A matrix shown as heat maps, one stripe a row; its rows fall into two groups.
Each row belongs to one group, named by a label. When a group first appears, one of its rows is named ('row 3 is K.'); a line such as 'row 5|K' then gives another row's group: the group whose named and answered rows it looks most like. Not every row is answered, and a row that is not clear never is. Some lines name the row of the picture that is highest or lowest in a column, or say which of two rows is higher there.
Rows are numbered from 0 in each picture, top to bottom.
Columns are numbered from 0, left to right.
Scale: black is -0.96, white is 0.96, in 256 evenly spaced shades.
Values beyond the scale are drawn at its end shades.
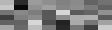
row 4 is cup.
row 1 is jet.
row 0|jet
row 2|jet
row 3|cup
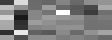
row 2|jet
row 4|jet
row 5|jet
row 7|jet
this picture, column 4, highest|2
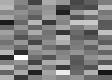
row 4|cup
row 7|jet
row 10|jet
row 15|jet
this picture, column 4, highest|14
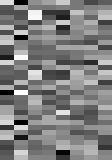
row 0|jet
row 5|jet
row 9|cup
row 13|cup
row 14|cup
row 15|cup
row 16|cup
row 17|jet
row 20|cup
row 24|jet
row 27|jet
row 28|cup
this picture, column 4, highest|22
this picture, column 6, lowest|12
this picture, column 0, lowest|18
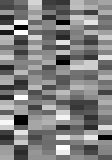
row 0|cup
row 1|cup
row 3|cup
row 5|jet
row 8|jet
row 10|jet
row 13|cup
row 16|jet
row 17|cup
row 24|jet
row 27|cup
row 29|jet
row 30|jet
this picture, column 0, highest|24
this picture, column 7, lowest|27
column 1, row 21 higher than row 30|Yes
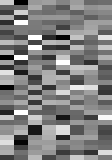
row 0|jet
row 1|cup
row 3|jet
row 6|cup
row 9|cup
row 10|jet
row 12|jet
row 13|cup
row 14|jet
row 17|cup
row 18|cup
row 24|cup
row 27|jet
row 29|jet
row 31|cup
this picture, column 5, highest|17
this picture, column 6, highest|17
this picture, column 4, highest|12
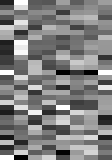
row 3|cup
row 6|jet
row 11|cup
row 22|cup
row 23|cup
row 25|cup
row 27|cup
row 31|jet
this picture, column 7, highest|14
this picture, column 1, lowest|31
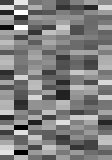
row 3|jet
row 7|jet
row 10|cup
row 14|cup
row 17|cup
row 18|jet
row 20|jet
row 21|jet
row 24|cup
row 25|jet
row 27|cup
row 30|jet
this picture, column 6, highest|23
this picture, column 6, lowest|1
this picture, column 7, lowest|24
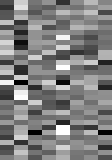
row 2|cup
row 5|cup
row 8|jet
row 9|jet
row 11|cup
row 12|cup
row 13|jet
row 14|jet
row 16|jet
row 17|cup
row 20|cup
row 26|cup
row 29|cup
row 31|cup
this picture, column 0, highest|16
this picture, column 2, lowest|26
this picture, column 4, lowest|16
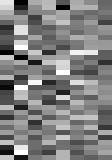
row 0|jet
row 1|jet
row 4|cup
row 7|cup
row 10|cup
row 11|jet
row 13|jet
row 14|jet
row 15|jet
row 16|cup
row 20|cup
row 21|jet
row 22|cup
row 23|cup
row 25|cup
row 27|cup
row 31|jet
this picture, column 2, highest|16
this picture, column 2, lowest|12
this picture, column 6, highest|10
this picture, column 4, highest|14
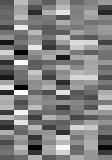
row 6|cup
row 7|jet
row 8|cup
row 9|cup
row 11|jet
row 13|cup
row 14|cup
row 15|cup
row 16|jet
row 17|jet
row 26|jet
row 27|cup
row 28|cup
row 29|cup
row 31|cup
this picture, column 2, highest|9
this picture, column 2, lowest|29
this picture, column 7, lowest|29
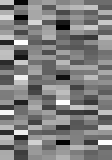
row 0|jet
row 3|jet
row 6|jet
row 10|jet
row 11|jet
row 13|cup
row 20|jet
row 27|jet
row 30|jet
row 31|jet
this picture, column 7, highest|28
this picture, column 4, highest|20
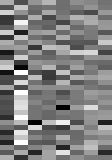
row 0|jet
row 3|cup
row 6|jet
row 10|cup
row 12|jet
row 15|cup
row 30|cup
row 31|jet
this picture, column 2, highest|25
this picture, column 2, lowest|24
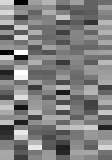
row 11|jet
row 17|cup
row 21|jet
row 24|jet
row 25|cup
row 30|jet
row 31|jet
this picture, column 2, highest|29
